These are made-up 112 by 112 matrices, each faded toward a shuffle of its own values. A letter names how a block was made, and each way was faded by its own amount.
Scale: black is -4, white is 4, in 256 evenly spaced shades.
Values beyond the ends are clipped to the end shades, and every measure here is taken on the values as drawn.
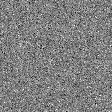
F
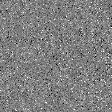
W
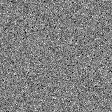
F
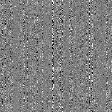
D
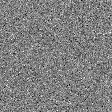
F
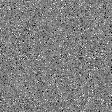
W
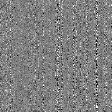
D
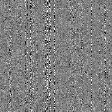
D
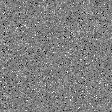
W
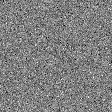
F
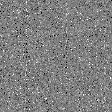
W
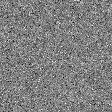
F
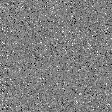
W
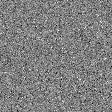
F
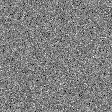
F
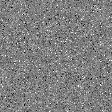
W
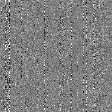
D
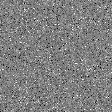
W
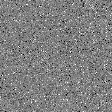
W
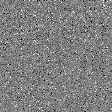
W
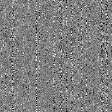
D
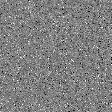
W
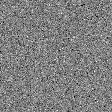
F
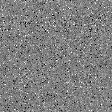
W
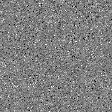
W
